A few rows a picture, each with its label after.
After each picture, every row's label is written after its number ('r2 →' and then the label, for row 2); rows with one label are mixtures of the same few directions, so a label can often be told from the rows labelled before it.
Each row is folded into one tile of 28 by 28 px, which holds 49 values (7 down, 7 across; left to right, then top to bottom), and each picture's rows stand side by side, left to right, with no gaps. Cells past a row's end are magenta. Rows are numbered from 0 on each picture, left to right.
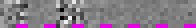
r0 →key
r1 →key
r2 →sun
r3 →sun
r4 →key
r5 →key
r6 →key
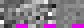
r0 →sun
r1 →key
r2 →key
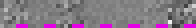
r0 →sun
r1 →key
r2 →key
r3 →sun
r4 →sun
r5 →sun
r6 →sun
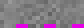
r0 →sun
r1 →key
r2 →sun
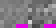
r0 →sun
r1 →sun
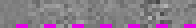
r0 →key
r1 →key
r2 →key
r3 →sun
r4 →key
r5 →key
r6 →sun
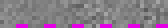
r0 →sun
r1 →sun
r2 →key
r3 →key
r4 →sun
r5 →sun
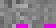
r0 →key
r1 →sun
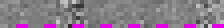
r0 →key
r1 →key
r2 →key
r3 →sun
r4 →key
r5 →sun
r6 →sun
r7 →key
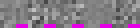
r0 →sun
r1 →sun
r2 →key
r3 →sun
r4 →sun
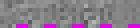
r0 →key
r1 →sun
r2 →sun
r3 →sun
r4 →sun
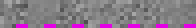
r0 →key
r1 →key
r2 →sun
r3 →sun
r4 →key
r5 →sun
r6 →key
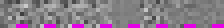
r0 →key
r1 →key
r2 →key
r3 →key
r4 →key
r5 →sun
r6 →key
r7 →key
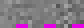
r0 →key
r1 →sun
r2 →key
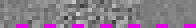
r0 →sun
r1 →sun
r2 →key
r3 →sun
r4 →sun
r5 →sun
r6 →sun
